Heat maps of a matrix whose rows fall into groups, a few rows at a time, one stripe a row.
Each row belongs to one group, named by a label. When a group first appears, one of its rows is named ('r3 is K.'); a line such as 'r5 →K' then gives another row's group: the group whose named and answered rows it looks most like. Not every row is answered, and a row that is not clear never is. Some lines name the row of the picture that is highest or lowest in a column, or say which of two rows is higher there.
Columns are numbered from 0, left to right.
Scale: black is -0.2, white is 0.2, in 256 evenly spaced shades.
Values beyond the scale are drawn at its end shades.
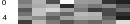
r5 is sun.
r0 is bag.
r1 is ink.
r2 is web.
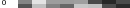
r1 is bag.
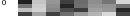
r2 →ink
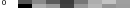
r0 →sun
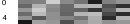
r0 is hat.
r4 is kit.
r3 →bag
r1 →bag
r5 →sun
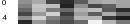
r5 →sun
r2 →bag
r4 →bag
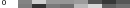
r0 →web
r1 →kit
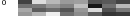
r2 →kit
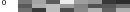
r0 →bag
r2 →kit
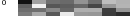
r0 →sun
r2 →kit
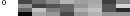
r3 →sun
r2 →bag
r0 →kit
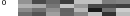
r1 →web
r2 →hat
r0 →kit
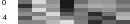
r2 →ink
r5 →web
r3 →hat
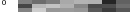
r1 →web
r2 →web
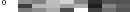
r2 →hat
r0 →web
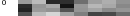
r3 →web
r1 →sun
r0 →ink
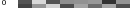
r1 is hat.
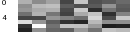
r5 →ink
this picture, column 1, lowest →4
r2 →hat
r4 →kit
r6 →bag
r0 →hat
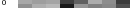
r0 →ink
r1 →ink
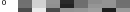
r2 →bag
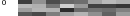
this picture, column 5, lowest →1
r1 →web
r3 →kit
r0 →sun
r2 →ink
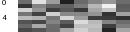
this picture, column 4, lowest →2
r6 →bag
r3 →kit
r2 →ink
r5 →kit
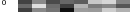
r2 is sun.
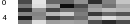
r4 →sun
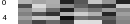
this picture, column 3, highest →3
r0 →ink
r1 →web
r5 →kit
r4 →ink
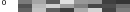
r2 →bag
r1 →web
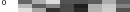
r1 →ink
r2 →ink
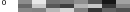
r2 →web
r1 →bag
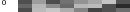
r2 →web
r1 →bag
